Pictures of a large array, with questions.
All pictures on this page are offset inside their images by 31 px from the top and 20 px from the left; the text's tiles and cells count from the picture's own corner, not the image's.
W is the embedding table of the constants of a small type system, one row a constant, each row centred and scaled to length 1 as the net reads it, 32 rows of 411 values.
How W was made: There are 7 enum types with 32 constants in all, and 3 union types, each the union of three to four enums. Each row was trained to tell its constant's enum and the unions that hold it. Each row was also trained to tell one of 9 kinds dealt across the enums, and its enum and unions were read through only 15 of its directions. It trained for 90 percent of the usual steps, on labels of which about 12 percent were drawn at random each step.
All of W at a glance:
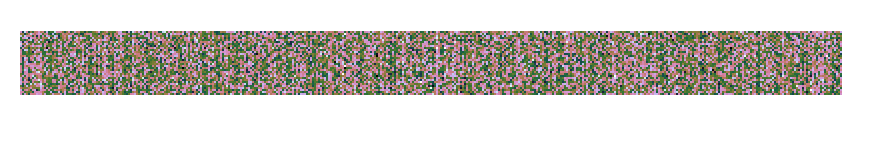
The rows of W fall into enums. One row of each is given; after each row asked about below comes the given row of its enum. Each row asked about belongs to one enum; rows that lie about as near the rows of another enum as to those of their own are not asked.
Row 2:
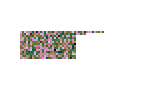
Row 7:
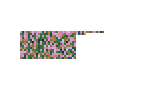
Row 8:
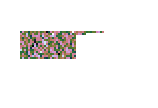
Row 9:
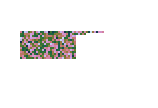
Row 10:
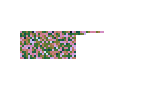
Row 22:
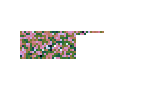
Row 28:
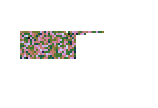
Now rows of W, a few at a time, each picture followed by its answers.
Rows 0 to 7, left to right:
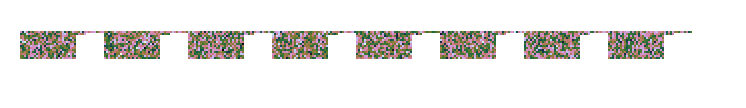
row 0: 10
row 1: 22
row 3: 2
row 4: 28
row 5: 10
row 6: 9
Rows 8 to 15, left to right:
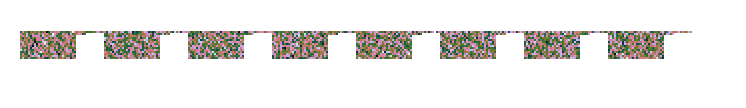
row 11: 8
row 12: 8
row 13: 9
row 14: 9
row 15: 10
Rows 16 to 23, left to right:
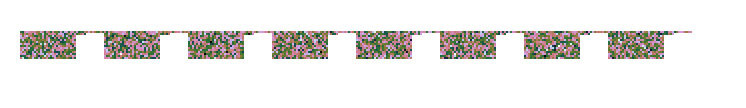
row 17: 7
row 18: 9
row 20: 7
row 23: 10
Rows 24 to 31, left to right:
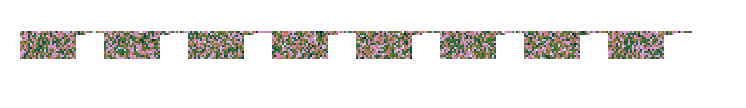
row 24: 7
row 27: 28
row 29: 2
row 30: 28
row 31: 7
